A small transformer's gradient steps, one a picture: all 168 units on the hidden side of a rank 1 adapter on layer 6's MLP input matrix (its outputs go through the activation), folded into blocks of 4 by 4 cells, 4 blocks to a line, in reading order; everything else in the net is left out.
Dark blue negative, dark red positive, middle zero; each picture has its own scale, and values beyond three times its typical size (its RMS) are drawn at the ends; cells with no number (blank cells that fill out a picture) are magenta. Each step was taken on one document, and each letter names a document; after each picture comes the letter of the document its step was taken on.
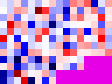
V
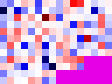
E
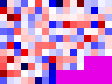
E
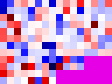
E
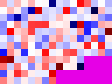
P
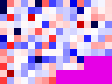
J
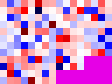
V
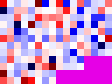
J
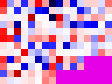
E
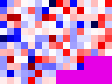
J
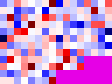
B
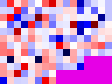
P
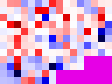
V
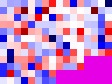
B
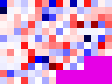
J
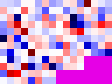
B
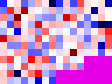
B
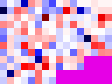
E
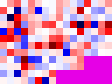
P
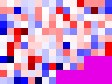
B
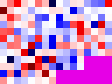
E
